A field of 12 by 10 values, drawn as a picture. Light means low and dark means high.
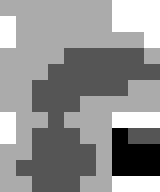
An odd patch, higher than its surroundings, sits in the bottom right. The top right is the ninth with the lowest average. Values change most from cell to cell in the bottom right. The ninth with the highest average is the bottom right.
